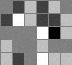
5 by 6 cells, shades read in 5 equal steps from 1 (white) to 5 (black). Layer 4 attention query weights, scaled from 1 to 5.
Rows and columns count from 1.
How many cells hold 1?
3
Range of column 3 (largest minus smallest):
1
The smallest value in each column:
2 1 2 1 2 2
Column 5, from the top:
2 4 5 3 2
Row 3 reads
3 3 3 1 5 2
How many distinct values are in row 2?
3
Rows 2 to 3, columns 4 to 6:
4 4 2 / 1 5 2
